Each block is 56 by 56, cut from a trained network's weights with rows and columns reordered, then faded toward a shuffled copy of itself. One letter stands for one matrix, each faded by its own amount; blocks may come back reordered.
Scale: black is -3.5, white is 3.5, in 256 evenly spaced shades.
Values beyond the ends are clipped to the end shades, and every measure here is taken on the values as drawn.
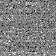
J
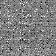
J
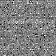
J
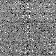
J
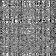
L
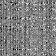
L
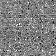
J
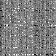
L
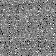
J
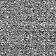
J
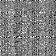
L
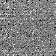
J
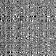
L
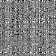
L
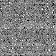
J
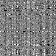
L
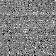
J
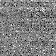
J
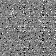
J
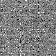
J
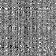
L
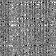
L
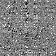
J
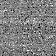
J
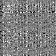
L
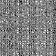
L
